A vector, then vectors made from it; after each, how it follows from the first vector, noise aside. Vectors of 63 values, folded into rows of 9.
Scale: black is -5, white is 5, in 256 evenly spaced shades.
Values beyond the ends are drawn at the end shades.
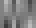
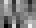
scaled up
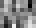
scaled up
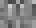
wrapped around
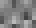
wrapped around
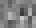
wrapped around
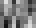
scaled up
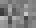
wrapped around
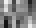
scaled up
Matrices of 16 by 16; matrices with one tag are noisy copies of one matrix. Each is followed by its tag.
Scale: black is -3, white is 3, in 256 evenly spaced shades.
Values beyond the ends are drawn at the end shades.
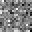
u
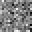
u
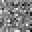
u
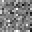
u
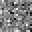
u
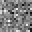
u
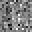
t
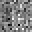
t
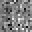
t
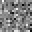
u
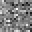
u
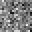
u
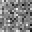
u
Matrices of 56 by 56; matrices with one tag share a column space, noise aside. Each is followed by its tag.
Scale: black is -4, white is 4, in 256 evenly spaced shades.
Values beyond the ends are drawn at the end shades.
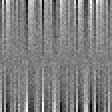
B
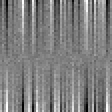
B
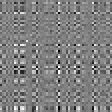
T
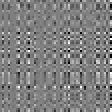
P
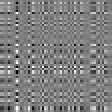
T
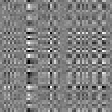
P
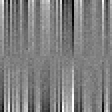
B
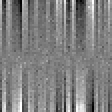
B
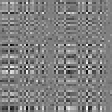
T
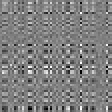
T
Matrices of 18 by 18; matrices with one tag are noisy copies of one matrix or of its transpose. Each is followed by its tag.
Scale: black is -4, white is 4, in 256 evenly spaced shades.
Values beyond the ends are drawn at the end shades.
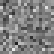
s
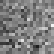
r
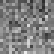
r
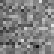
r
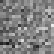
r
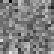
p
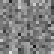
p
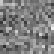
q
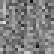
q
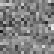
q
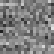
q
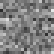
p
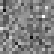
s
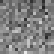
r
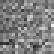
r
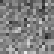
r
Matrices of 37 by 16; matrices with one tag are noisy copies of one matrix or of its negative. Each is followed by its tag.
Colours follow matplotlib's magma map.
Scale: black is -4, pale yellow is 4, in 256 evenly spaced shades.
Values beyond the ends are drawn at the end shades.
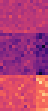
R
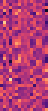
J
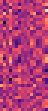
J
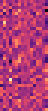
J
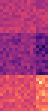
R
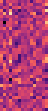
J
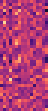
J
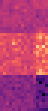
R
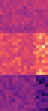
R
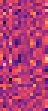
J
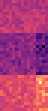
R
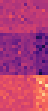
R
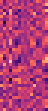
J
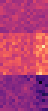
R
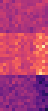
R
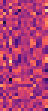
J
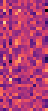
J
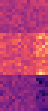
R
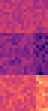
R
